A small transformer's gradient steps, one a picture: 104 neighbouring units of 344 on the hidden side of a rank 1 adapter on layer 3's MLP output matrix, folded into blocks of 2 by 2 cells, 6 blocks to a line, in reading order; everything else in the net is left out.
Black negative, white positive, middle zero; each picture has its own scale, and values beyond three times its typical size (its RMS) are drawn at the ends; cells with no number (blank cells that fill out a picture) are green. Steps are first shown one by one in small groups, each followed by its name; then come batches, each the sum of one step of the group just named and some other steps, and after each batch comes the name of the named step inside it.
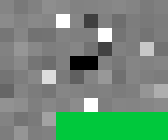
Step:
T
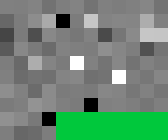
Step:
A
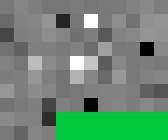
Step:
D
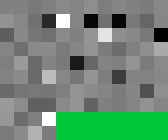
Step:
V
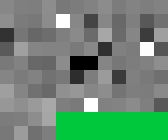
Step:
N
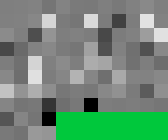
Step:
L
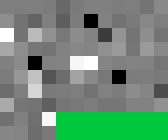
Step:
D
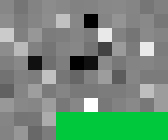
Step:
T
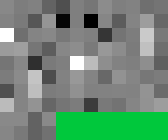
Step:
A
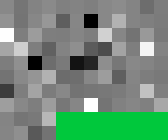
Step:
T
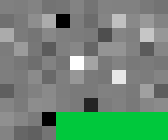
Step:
A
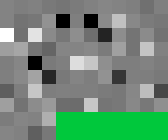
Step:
N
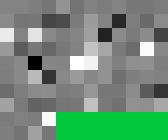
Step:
V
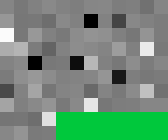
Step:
A
